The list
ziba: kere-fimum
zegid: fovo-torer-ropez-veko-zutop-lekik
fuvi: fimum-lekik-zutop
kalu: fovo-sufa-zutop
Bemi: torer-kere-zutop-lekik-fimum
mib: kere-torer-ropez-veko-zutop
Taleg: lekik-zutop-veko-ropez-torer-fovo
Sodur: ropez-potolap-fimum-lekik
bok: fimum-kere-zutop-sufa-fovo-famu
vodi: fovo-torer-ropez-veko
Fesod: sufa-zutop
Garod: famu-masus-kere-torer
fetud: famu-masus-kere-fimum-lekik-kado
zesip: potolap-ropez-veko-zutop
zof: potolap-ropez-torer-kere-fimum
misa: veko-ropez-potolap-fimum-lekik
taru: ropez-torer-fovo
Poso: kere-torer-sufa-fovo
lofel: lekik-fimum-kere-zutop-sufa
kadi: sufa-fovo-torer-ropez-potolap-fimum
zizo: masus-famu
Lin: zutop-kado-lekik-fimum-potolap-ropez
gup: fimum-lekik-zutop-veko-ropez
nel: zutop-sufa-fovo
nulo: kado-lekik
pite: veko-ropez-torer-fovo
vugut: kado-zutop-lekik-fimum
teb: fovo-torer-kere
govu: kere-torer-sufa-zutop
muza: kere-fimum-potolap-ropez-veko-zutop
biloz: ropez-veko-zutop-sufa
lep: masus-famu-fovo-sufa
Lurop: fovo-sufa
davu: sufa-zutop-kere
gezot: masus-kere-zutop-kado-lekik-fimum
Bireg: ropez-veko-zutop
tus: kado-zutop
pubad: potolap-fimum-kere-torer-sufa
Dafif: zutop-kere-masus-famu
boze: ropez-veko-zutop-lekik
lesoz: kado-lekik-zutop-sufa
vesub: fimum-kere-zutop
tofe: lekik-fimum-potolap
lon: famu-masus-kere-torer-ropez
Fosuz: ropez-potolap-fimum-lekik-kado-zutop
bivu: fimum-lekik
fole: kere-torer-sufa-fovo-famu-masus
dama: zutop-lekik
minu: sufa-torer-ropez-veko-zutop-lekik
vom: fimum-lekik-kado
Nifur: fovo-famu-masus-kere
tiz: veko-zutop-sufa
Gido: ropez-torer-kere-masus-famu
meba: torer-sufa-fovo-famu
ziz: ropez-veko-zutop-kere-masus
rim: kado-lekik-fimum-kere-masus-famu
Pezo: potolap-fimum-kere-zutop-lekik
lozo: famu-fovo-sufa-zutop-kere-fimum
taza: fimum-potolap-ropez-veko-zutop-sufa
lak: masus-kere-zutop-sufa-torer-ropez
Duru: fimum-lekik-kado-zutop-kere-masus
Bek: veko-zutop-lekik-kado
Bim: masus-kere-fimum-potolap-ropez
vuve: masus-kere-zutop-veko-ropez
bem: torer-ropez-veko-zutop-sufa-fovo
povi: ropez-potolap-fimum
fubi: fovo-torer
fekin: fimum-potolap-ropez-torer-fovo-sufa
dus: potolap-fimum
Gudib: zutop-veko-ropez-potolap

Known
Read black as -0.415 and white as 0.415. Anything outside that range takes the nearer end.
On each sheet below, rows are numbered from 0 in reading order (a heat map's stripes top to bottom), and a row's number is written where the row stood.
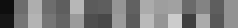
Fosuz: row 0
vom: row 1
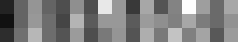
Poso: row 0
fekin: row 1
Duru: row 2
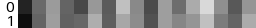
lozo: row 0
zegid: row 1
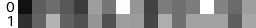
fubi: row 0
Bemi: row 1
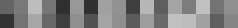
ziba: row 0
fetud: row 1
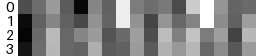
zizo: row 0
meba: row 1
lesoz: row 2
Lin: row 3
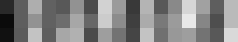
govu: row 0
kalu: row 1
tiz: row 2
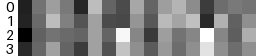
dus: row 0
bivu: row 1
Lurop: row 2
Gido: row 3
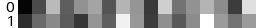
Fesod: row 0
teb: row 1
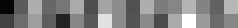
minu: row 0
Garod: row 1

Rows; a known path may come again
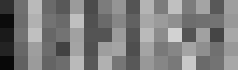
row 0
Duru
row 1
misa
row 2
vugut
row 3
pubad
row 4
pite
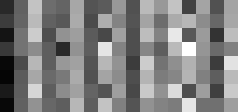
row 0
fuvi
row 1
vuve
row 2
tus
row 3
Nifur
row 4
Fesod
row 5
minu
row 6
dama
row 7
vodi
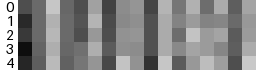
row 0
vesub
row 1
muza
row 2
gezot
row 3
Taleg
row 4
davu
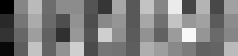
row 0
nulo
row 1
rim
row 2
lon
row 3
Bireg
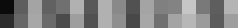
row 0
bem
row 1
bok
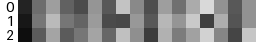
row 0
lozo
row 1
vom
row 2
nel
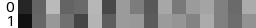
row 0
ziz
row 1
fekin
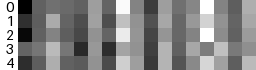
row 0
Lurop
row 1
lak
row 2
meba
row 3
ziba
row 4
govu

